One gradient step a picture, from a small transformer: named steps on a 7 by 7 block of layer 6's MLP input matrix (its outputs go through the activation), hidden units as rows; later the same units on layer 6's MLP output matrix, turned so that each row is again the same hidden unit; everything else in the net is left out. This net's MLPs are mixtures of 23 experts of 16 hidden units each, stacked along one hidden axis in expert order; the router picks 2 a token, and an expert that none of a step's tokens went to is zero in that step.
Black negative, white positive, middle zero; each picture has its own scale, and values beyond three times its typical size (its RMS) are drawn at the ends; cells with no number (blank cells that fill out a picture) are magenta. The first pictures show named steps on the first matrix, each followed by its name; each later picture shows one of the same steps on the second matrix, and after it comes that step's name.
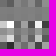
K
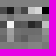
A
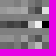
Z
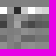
Z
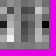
A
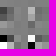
K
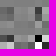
K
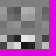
K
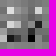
A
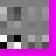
K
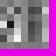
A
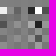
Z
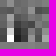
A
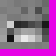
A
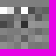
Z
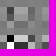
K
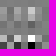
K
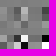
K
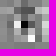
A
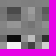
K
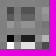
K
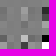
K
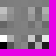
K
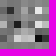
A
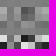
K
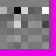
Z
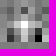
A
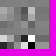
K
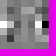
A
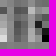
A
